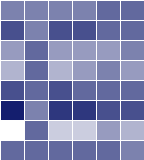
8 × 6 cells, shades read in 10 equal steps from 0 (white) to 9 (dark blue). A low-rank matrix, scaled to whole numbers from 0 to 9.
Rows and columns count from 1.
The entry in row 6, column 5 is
7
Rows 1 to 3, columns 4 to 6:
5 6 6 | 7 6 6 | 4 4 5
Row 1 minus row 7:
5 -1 3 3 2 3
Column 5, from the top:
6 6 4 5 6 7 4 6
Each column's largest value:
9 6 8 8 7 7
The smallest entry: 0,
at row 7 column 1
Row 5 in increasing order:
6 6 6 6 7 7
